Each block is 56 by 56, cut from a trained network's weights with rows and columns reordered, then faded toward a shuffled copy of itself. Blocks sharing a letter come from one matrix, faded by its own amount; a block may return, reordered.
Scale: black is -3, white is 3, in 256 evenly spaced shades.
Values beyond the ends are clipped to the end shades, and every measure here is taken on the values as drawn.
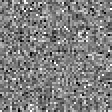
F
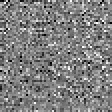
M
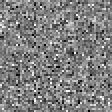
F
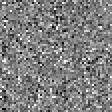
F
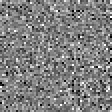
M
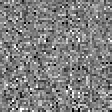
M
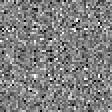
M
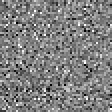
M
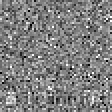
F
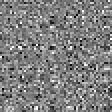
M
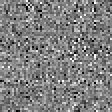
M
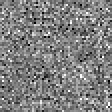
F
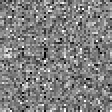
M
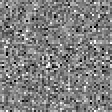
M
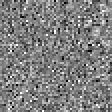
F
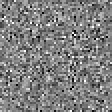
F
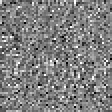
F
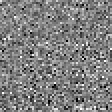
M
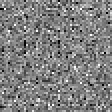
M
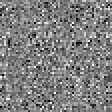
M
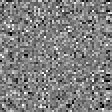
M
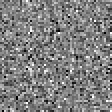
F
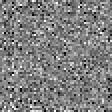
M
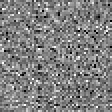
M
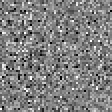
M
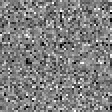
M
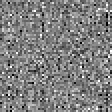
M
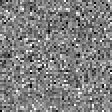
F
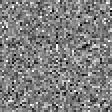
F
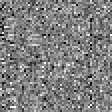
M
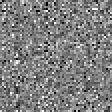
F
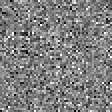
F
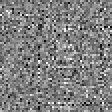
M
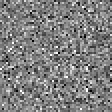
F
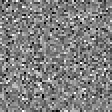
F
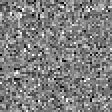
F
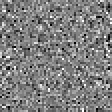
M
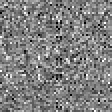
M
